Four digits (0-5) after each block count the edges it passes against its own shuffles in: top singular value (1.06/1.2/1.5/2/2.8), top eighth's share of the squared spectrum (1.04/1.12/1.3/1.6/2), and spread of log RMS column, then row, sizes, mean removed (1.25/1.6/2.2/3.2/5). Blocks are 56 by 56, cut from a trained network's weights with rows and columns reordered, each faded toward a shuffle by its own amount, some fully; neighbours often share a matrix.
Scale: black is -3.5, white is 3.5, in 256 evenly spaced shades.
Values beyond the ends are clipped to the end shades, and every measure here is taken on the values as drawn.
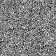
0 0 0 0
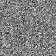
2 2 0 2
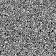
0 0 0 0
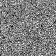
1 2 0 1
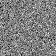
0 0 0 0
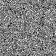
0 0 0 0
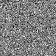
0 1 0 0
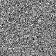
2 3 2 1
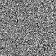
2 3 1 1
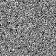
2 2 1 0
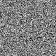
2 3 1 1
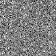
2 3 2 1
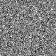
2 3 0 1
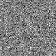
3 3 1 1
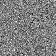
2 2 0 0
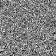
2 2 0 0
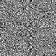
3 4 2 0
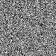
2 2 0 0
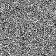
2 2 0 0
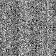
2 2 0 1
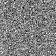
0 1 0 0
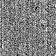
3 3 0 1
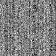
3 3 1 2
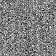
1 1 0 0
